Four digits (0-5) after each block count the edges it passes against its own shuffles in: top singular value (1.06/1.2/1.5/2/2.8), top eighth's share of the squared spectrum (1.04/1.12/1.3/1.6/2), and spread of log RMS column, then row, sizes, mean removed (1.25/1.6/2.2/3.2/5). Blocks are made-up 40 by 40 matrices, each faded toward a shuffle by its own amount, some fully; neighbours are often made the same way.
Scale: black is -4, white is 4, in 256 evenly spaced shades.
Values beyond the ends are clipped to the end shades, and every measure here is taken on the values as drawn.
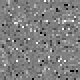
1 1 0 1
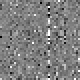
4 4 2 1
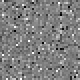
1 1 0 0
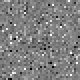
1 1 0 0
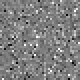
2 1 0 0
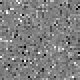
0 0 0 0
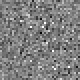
0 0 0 0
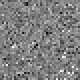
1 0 0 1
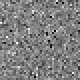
0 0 0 0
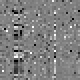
4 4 2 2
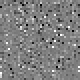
2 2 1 0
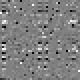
4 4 2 1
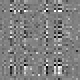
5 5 3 3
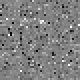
1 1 0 0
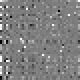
4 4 2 1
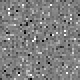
0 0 0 0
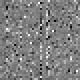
2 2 2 0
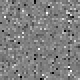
1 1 0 0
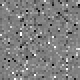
1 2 1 0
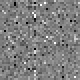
2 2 1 0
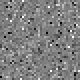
0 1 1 0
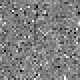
0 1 1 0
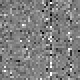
2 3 2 0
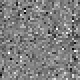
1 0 1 0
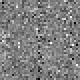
1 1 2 0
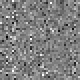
1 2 2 0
